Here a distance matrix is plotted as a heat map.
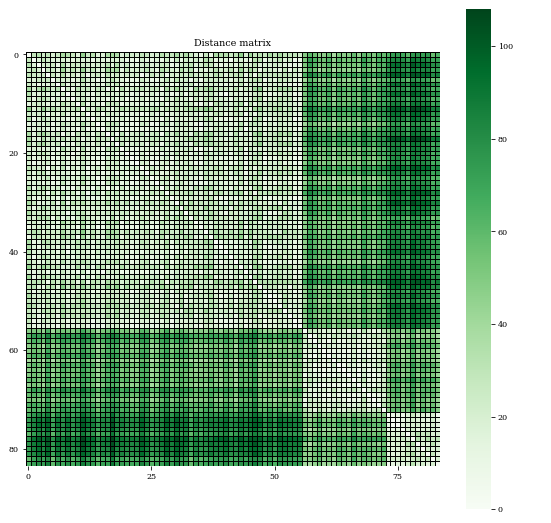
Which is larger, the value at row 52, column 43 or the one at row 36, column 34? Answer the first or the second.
the first
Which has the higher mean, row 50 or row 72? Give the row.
72
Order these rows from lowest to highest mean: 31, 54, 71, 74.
54, 31, 71, 74
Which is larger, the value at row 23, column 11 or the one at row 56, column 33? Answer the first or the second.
the second
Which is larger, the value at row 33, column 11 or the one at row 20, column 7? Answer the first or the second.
the first
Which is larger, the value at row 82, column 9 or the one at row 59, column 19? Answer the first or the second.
the first
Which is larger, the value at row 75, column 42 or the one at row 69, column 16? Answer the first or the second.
the first
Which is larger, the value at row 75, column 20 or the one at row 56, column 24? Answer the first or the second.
the first
